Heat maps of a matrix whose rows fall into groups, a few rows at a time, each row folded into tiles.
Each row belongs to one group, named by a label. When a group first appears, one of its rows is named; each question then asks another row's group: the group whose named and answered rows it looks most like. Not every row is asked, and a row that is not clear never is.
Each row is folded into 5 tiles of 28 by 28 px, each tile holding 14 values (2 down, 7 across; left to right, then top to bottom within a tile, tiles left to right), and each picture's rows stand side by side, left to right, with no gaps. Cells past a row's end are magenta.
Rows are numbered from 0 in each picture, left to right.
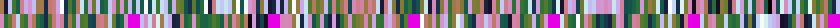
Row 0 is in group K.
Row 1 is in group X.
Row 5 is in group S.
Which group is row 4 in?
K
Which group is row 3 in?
S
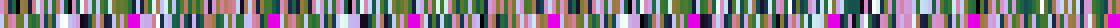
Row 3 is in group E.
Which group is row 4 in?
S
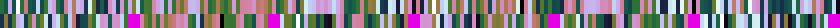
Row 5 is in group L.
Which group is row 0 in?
E
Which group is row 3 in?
X
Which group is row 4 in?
K
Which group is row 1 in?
L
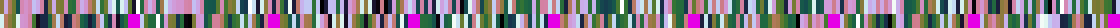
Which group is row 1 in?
K
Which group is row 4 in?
X
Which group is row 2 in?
E
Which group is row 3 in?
E
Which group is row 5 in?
E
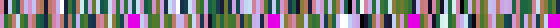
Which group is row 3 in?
S
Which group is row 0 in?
K
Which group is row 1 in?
L
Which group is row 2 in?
S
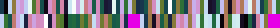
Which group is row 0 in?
E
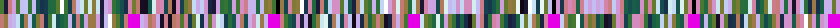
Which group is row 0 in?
X
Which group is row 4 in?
K
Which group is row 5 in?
E
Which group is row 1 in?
L
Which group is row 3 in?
K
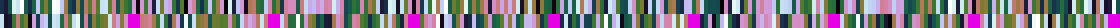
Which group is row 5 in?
S
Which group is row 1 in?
E
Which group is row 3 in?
X
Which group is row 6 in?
K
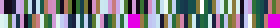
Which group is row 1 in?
X
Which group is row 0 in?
L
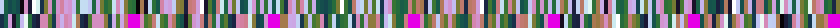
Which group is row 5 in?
S
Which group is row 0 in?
S
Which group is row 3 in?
K
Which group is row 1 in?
K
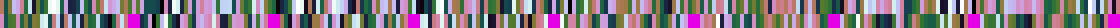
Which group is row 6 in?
K
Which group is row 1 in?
S
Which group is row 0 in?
L
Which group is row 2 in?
L
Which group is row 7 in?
K
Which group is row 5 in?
X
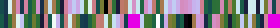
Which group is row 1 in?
K
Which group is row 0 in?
E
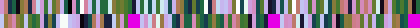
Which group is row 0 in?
S
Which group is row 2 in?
X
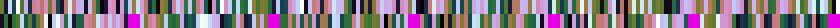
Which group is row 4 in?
E
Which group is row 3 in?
L
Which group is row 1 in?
S
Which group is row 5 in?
K
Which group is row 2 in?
L
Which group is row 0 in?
E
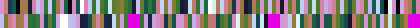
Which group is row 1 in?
E
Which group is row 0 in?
S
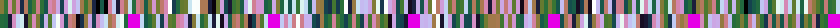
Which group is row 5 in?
X
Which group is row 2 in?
X
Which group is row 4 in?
S
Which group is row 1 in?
L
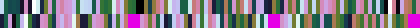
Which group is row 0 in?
S
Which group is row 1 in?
L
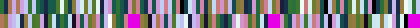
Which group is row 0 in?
X
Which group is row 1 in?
E
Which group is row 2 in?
E
